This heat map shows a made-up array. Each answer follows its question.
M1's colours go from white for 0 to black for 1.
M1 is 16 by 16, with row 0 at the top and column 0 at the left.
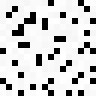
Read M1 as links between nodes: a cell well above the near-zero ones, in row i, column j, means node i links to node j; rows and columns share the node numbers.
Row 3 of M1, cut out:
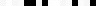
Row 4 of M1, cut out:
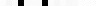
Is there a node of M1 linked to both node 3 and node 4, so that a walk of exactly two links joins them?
yes
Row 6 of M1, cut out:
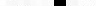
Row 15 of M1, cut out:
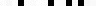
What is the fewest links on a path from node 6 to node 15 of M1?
3
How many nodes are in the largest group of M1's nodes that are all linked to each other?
3
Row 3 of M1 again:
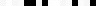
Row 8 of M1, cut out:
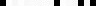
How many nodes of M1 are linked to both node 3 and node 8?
1
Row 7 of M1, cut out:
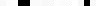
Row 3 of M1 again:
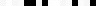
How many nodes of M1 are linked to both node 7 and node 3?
1
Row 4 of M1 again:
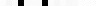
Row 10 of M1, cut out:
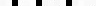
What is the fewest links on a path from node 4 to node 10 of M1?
4
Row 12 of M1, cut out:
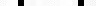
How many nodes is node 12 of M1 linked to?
2
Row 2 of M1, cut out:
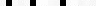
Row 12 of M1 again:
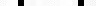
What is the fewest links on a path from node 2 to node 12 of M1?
3
